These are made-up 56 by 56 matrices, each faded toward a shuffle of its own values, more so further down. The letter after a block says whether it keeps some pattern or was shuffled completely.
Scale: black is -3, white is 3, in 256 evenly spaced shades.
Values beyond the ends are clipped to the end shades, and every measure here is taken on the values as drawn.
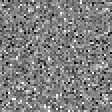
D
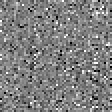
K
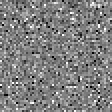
K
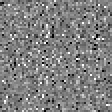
K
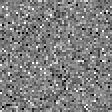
D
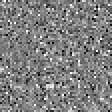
K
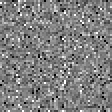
K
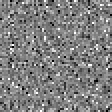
K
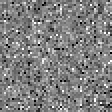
K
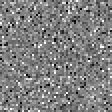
D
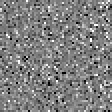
K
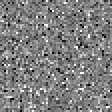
K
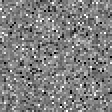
D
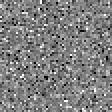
D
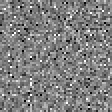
K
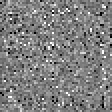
K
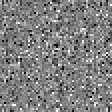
K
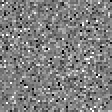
D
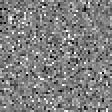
D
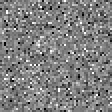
D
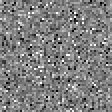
D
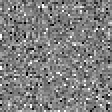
K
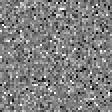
D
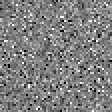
K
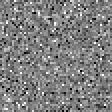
D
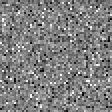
D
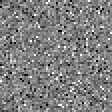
D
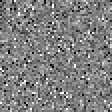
D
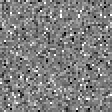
D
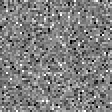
D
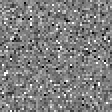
K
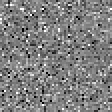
K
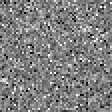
D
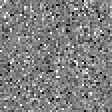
K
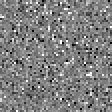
K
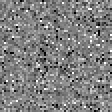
K
